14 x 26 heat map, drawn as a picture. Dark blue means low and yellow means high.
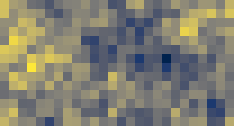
Histogram: bell-shaped. Ninth with the highest average: middle left. Average level on the scale: 50%. Mirror symmetry: none. Stripes: none.
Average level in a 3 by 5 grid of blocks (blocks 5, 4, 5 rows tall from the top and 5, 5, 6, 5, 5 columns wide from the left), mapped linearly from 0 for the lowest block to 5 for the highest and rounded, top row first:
42124 / 54102 / 33222
